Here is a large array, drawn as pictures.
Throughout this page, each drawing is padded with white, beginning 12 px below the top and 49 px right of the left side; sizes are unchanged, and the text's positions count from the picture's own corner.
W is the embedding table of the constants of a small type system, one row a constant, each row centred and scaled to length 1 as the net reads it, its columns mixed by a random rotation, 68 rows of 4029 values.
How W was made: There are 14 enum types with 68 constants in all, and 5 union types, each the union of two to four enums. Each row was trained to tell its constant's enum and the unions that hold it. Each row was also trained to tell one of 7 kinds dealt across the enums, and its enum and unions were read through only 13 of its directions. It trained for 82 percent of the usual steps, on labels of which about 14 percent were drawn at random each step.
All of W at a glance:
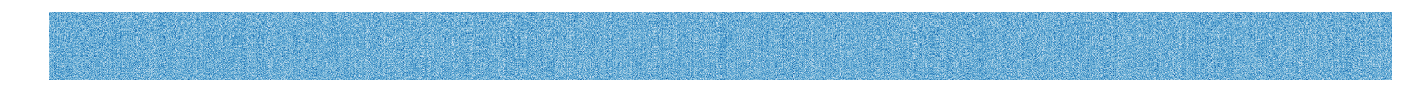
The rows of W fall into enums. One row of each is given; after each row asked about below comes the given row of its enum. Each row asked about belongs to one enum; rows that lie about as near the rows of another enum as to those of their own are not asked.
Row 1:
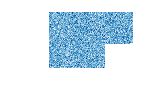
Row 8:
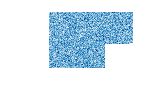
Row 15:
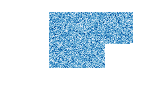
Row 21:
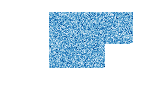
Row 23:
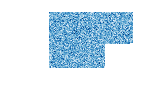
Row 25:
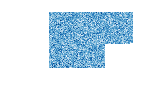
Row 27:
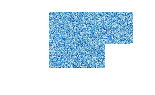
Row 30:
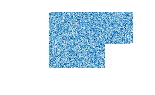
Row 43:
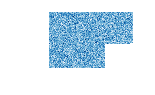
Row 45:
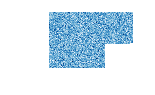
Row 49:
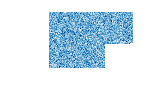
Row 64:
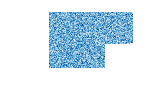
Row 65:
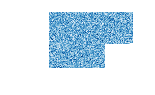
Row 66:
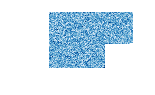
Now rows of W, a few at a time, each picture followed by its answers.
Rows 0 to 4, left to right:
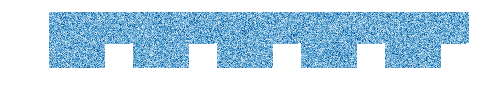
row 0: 27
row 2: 23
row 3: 43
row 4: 25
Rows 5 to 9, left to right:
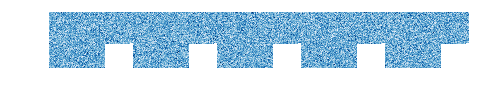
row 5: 43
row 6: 49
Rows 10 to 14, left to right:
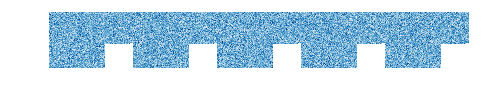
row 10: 30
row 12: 49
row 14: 64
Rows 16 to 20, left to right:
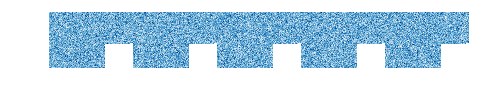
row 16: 43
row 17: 49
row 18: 65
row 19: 23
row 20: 25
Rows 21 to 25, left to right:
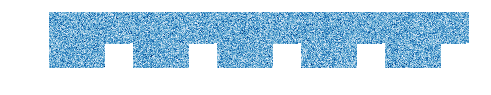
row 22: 15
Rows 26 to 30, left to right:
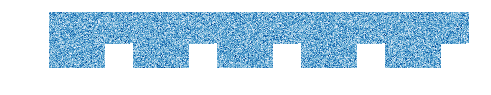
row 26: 25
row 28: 43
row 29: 27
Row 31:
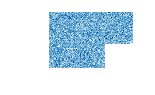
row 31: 43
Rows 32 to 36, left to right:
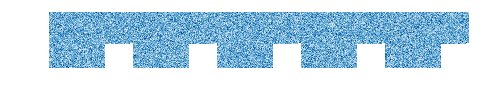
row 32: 25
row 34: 45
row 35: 15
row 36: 49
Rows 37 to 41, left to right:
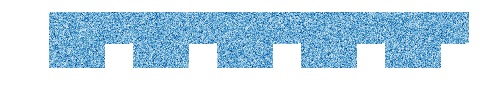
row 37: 8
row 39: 23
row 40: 30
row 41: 65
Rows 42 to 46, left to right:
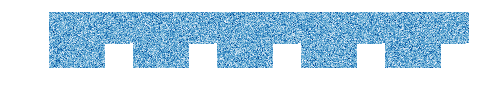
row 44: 43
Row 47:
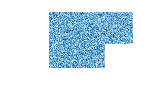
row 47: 27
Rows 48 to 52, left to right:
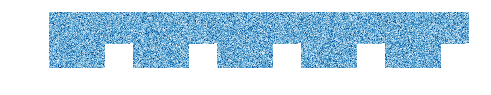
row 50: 23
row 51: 27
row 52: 49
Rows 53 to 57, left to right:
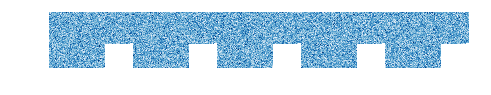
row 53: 27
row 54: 49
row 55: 64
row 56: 45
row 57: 25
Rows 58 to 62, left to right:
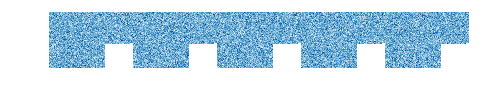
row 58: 27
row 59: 23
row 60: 30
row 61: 45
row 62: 25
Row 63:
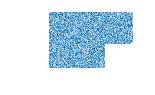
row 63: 30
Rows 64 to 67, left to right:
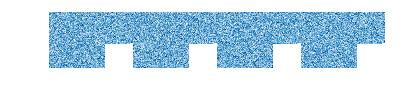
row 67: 23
